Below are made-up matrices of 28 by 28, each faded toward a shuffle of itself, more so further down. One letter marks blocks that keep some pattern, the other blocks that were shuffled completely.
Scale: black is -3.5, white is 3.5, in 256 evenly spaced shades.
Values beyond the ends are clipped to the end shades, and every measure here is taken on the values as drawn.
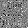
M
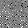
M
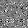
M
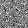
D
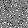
D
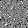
D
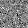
D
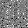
M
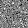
D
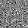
M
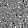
D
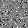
D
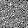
D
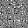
M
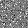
D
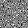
M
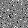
D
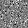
D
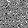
D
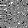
M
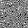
M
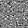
M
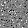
D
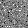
D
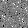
D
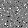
D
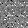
M
